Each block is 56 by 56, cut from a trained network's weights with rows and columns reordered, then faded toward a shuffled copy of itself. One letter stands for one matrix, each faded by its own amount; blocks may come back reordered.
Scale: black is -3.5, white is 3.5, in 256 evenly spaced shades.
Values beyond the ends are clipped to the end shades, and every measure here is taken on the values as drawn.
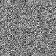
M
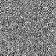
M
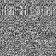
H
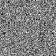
M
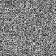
M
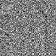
M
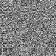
M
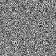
M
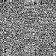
H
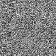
M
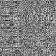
H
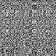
H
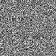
M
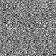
H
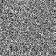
M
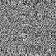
H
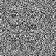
H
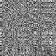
H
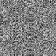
H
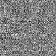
H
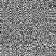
H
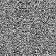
M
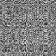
H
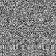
H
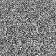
M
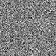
M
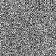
M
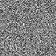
M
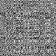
H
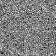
M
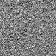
M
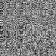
H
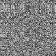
H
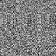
H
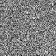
M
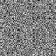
H
